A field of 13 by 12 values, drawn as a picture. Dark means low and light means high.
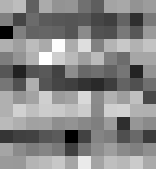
Slope: none. Stripes: horizontal, repeating 3 times. Average level on the scale: 50%.
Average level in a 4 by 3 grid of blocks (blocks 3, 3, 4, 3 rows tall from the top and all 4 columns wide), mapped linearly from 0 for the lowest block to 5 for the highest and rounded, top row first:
101 / 353 / 533 / 223
